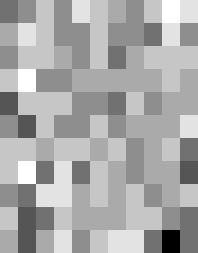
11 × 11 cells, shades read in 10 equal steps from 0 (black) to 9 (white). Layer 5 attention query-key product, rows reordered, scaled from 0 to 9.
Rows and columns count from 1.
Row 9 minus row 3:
0 -3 1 2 1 0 2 1 -2 -1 0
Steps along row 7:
same down up same down up down up up down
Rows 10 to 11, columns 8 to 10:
7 7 5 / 8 4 0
